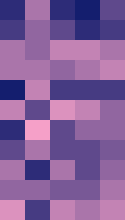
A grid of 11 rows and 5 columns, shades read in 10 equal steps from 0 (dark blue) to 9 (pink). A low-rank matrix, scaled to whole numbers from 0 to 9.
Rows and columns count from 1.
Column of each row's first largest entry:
2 2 3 5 2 3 2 2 1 5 1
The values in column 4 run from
0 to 7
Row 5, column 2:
7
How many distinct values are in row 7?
4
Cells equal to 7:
8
